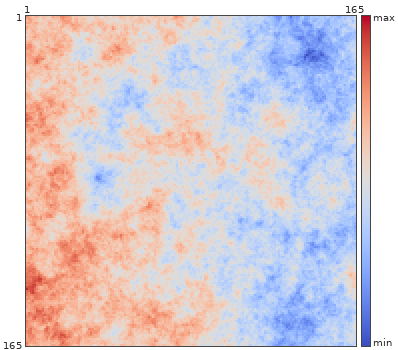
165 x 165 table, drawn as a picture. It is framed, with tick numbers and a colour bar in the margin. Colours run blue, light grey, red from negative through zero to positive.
There are no lone odd cells. There is an overall slope up to the left. Overall the values sit about 50% of the way up the scale. The histogram is bell-shaped. The bottom left is the ninth with the highest average.
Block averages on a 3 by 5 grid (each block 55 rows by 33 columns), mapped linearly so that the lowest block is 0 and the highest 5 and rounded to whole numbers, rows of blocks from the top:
4 3 2 1 0 / 4 3 3 2 1 / 5 4 3 1 1
